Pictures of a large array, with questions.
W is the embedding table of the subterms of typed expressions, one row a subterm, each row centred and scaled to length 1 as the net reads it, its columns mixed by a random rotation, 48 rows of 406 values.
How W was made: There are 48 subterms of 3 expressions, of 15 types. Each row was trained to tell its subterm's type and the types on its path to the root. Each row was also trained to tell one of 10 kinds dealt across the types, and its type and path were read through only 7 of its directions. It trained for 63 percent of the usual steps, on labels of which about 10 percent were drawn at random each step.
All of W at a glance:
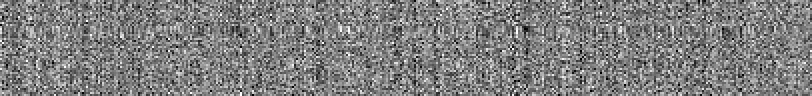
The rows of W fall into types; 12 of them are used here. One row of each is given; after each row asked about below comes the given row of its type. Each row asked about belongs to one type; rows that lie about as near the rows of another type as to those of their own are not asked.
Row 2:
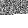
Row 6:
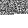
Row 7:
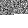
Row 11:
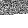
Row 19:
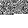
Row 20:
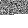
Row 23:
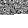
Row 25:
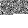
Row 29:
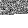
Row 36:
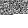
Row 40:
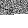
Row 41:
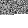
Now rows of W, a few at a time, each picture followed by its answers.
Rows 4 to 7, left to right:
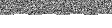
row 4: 40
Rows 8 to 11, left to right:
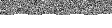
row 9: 23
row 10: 7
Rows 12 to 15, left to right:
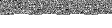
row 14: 20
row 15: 20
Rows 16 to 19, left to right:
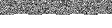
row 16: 20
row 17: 23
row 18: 23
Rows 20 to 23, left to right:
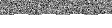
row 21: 2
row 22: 20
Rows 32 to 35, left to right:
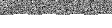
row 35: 2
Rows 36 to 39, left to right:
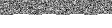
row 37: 40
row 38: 29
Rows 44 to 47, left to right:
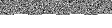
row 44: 23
